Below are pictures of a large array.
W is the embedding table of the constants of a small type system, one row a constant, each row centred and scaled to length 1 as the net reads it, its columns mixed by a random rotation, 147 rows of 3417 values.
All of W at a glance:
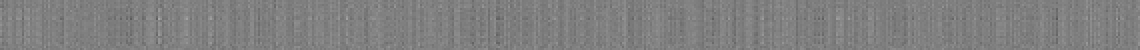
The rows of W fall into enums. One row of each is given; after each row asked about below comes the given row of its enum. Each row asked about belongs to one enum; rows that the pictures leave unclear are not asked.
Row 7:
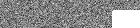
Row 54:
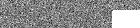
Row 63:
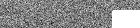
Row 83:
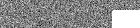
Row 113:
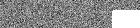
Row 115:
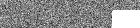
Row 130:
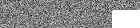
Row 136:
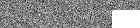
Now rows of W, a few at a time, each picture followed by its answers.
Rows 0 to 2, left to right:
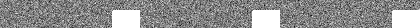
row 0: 7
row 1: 83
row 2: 130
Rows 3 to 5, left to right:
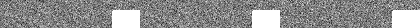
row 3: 136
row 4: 136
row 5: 54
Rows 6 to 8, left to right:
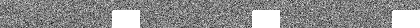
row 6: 63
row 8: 54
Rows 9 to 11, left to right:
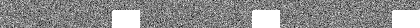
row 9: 83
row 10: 113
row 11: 130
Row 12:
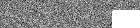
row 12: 136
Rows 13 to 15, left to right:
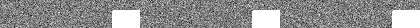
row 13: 130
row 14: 54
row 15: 136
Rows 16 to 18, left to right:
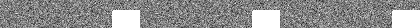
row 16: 7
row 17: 7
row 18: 136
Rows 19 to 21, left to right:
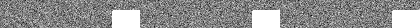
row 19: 136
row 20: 130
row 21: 130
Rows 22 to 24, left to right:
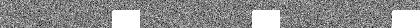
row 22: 83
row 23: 136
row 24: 115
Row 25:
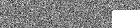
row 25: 54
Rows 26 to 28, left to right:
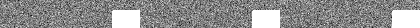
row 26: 130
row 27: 83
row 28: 115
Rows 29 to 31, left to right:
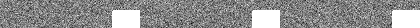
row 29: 7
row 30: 63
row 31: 136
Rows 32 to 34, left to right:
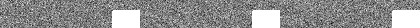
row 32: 54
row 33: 136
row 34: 63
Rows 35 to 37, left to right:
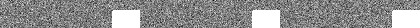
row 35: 54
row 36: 113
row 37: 7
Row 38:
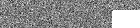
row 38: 54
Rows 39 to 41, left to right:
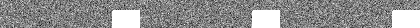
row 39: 83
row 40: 115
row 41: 7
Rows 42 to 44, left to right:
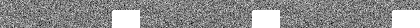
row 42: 83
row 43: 63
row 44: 63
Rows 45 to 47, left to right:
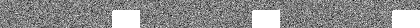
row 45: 7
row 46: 130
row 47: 113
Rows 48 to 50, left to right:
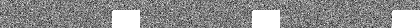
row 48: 54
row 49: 54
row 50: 115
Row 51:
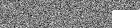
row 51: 130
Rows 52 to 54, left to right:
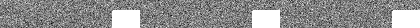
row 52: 63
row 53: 130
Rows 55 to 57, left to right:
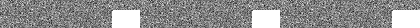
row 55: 54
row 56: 54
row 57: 54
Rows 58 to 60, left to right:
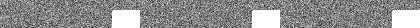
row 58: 115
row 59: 54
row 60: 83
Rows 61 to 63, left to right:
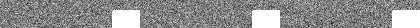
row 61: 7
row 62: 136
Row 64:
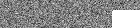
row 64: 7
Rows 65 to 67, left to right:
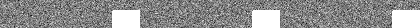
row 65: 130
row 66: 7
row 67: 136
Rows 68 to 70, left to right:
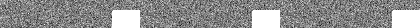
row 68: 115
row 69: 83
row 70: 83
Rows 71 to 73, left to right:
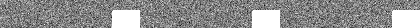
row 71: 115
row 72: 83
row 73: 7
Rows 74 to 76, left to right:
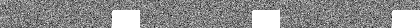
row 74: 115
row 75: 130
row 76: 115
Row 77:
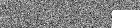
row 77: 115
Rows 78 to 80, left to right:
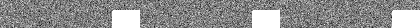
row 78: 83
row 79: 130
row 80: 115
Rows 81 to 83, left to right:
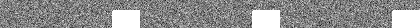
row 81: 7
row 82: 136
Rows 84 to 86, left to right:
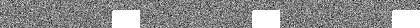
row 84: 54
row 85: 130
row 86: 113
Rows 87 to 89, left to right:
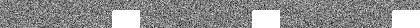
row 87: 7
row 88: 83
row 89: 63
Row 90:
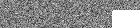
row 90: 7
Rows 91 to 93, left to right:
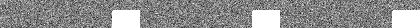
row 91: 115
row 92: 7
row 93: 54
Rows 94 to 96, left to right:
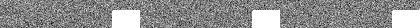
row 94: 63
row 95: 83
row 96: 130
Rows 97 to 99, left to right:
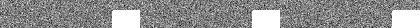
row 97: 54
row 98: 83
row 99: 115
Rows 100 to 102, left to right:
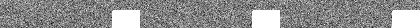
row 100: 63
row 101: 136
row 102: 115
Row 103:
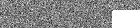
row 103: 54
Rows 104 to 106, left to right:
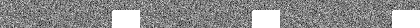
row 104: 83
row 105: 83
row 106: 136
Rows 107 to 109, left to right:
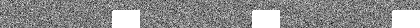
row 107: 54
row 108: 136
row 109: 63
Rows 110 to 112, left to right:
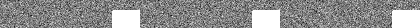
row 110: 130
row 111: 130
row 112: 136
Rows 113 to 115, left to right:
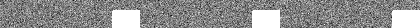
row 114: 130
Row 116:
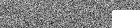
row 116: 63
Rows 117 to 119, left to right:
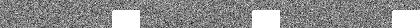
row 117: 7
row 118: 63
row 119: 54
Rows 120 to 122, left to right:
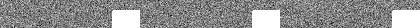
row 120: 83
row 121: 130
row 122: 63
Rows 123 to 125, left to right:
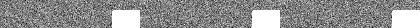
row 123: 136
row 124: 115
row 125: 115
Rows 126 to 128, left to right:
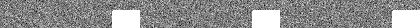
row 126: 136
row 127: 83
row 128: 54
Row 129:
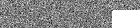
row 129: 54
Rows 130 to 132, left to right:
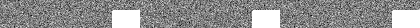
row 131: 83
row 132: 130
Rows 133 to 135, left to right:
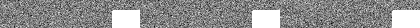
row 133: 130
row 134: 130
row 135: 63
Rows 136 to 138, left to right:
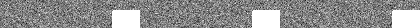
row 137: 7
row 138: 136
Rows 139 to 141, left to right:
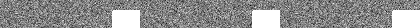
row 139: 7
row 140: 136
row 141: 7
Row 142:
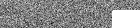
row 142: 63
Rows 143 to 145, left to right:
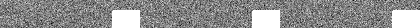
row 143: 63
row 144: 83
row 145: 113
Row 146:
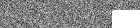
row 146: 136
